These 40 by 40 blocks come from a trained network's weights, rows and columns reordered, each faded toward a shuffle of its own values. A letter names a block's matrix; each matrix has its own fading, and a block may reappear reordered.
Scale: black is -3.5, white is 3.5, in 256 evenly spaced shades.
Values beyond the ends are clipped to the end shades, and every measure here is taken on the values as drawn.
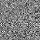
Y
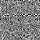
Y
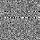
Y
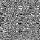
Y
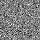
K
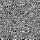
Y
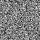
K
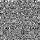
Y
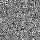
K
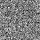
K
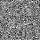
K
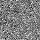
K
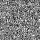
K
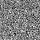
K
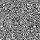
Y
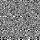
Y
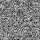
K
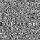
Y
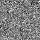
K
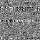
Y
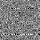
Y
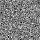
K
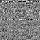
Y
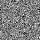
K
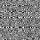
Y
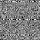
Y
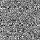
Y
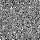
K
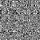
Y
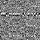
Y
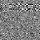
Y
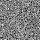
K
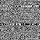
Y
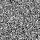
K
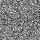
K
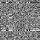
Y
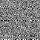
Y
